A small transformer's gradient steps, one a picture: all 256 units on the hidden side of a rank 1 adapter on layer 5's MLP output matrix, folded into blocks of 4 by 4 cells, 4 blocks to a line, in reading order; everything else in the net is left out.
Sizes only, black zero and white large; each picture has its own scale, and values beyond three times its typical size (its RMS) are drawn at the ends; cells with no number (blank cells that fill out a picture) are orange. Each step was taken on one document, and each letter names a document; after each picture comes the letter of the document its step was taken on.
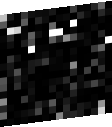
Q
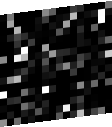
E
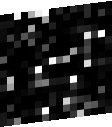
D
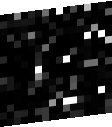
D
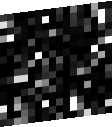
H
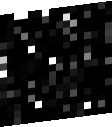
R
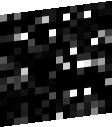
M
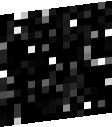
R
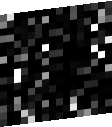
H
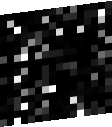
E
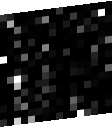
H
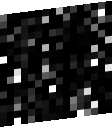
H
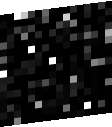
R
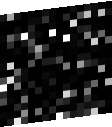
M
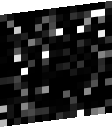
E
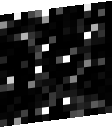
D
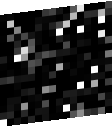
E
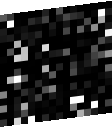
H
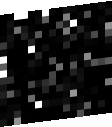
R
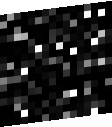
M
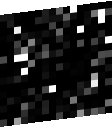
E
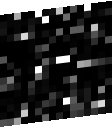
D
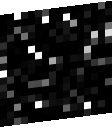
R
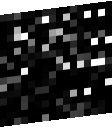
M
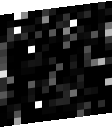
R
